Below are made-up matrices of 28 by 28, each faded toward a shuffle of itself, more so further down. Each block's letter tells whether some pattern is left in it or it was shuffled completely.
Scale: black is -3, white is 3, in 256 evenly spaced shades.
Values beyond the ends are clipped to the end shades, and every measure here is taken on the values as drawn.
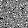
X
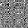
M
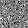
X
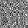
M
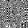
M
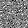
X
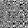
M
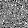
X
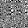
M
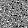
X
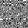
M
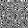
M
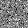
X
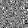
M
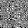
M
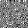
M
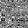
M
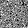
X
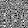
M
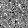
X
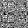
M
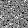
X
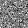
X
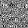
M
